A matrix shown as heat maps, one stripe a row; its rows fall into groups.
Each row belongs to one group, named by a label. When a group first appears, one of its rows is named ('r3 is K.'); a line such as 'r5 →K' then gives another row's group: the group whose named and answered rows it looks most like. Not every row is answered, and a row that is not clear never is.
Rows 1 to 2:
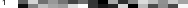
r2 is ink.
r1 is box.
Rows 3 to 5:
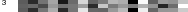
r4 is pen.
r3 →ink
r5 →ink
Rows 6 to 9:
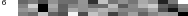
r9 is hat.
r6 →pen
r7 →box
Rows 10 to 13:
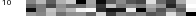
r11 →pen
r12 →ink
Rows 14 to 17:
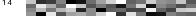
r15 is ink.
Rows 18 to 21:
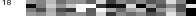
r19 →ink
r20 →hat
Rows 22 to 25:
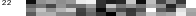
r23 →pen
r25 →box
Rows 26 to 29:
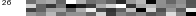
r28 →ink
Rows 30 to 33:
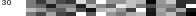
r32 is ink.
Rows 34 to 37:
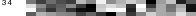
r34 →hat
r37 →box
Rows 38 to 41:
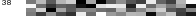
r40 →box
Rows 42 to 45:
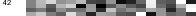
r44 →pen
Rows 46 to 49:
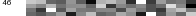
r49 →ink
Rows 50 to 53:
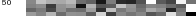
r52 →pen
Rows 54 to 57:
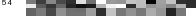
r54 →hat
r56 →pen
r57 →pen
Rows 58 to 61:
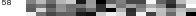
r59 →pen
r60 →box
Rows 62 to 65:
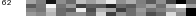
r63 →box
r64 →hat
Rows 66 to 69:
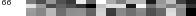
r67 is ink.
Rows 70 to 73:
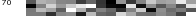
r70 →box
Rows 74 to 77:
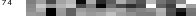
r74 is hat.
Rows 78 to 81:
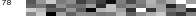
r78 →box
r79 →pen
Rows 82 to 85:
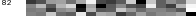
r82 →ink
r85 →hat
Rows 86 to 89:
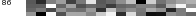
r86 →ink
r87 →box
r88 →pen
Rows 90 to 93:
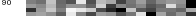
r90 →hat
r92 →ink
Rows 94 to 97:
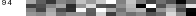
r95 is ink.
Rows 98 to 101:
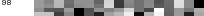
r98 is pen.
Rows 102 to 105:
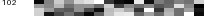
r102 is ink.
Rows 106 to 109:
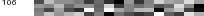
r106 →box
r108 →hat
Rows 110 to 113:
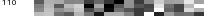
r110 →box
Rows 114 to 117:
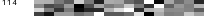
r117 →ink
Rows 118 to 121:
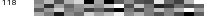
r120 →box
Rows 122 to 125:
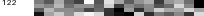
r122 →hat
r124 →box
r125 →ink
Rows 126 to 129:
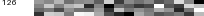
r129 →ink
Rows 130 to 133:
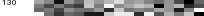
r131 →hat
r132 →pen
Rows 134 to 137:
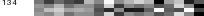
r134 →hat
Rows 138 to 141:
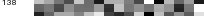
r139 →pen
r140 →pen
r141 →ink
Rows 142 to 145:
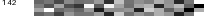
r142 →pen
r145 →pen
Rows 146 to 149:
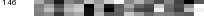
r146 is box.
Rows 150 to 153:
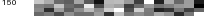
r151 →hat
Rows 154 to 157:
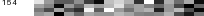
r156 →hat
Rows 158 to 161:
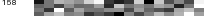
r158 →ink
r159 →pen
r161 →box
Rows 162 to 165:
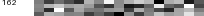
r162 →hat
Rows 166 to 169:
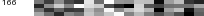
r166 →hat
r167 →ink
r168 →hat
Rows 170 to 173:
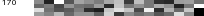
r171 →pen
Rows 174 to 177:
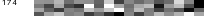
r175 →hat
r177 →box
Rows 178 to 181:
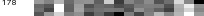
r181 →box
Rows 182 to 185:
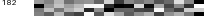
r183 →ink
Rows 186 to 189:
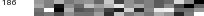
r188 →box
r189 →pen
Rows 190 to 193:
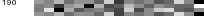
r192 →box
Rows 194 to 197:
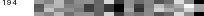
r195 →box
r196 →box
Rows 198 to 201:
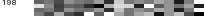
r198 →pen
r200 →pen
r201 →hat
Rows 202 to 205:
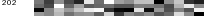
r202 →hat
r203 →box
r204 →ink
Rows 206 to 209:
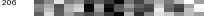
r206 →box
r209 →box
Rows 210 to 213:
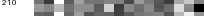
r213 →box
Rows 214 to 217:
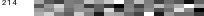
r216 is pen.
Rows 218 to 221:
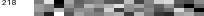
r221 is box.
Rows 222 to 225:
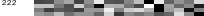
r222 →ink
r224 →hat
